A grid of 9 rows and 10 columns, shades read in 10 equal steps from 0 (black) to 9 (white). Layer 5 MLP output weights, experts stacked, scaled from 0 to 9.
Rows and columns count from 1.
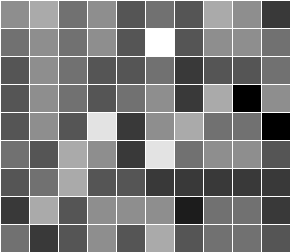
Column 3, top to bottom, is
4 4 4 4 3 6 6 3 3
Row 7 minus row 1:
-2 -2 2 -2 0 -2 -1 -4 -3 0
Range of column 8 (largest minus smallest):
4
